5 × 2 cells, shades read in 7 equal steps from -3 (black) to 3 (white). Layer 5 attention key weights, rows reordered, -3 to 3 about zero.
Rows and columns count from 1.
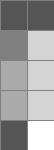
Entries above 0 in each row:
0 1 2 2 1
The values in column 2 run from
-1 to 3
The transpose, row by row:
-1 0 1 1 -1 / -1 2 2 2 3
